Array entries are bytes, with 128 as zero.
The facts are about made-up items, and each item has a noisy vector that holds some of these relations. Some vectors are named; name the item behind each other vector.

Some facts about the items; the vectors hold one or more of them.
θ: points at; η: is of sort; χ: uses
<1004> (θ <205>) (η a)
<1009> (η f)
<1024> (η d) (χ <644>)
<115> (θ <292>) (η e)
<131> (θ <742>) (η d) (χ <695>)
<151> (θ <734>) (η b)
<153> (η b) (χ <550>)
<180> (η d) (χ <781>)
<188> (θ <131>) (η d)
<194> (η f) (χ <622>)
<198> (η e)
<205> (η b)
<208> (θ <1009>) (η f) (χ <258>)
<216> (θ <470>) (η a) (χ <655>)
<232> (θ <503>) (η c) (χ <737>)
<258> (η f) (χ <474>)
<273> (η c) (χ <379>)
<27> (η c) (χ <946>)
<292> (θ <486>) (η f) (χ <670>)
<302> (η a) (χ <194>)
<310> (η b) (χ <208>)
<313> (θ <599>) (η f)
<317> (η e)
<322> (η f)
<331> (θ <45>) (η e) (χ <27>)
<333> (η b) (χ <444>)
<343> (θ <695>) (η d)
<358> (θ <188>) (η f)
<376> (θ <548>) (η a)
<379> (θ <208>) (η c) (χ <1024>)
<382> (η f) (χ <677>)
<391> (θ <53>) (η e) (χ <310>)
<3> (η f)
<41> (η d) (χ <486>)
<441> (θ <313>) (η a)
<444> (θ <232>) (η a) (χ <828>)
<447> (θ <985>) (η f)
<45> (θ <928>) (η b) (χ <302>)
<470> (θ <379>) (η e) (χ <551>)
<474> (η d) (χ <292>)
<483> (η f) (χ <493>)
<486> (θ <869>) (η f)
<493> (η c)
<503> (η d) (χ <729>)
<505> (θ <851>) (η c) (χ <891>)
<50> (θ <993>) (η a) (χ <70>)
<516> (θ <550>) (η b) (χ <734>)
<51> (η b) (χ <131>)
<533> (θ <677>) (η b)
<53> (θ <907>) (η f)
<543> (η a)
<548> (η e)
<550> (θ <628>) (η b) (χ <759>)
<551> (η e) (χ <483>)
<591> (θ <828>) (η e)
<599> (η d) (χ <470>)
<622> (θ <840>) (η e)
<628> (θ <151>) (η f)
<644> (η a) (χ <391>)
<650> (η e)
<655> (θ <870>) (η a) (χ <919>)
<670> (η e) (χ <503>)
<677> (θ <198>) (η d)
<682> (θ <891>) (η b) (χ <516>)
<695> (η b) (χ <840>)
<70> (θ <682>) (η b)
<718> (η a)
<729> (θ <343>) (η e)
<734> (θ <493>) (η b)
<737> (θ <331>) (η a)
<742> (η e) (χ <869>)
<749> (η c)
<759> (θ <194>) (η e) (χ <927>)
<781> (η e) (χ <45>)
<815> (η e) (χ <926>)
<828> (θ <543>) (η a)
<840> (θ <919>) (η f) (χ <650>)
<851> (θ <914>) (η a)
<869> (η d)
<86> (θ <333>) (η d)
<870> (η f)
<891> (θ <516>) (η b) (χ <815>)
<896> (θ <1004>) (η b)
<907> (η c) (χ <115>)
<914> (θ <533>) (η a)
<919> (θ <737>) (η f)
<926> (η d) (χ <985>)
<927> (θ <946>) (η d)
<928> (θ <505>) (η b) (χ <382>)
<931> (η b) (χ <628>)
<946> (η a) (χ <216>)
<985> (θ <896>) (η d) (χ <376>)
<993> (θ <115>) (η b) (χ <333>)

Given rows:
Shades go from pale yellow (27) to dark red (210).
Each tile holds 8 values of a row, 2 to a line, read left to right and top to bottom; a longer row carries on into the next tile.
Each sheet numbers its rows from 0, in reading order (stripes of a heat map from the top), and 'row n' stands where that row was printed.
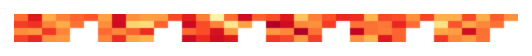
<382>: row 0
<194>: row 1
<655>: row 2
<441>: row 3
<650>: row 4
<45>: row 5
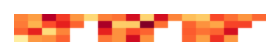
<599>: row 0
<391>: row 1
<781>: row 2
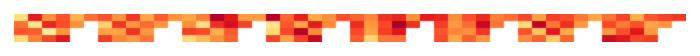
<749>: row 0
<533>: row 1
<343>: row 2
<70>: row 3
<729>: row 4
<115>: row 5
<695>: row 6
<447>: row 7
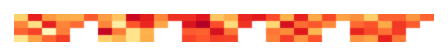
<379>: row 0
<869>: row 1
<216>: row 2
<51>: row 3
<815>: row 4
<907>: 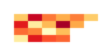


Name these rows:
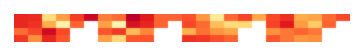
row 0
<376>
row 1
<927>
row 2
<870>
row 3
<208>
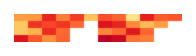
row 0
<993>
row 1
<1004>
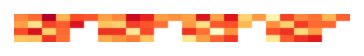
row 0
<86>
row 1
<503>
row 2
<493>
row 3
<505>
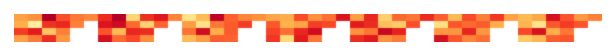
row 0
<188>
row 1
<737>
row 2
<180>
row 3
<622>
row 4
<302>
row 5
<896>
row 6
<926>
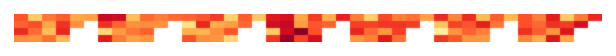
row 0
<198>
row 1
<628>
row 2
<333>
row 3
<50>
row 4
<331>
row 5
<931>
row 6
<759>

